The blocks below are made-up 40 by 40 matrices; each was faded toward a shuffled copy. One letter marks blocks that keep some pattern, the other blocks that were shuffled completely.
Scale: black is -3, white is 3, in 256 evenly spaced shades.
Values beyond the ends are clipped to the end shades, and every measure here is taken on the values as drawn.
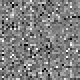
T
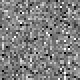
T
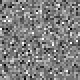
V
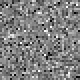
V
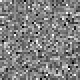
V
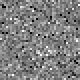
V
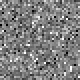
V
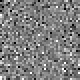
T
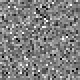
V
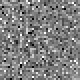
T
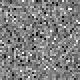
V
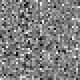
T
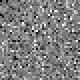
V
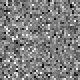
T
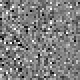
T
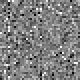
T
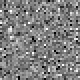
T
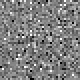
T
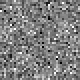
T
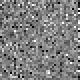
T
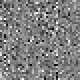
T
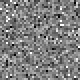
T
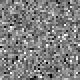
V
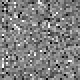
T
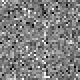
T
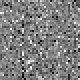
T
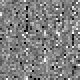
T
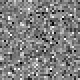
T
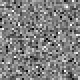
V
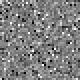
V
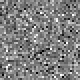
V
